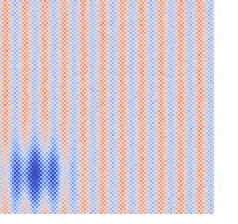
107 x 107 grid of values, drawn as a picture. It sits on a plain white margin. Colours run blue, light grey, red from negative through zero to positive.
Stripes: upright, repeating 11 times. Odd rows or columns: none. Ninth with the lowest average: bottom left. Dips: one, in the bottom left.
